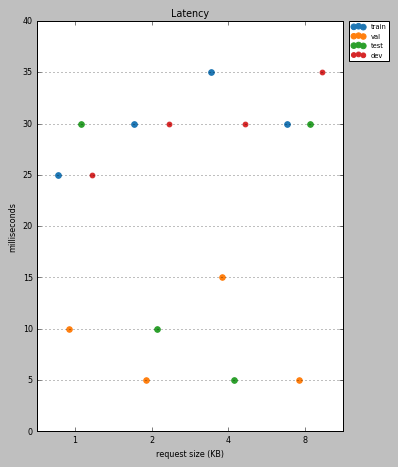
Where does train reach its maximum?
4
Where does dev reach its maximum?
8
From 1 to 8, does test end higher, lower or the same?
the same
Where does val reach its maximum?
4
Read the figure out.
Title: Latency
x-axis: request size (KB), ticks 1 2 4 8
y-axis: milliseconds, ticks 0 5 10 15 20 25 30 35 40
Legend: train, val, test, dev
Values:
train: 25 30 35 30
val: 10 5 15 5
test: 30 10 5 30
dev: 25 30 30 35
